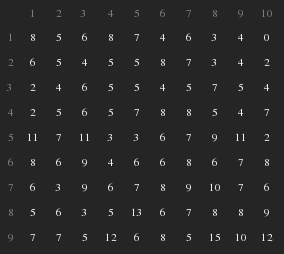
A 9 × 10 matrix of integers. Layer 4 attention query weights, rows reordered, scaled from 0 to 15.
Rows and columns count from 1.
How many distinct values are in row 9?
7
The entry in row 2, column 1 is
6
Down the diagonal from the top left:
8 5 6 5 3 6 9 8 10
